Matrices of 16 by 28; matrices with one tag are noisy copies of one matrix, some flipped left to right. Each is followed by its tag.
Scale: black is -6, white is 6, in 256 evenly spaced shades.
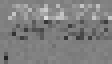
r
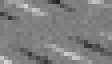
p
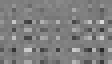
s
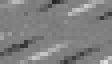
p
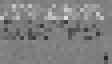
r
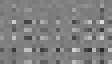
s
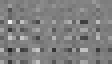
s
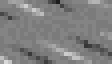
p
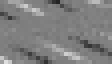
p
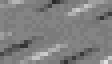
p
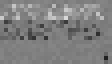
r
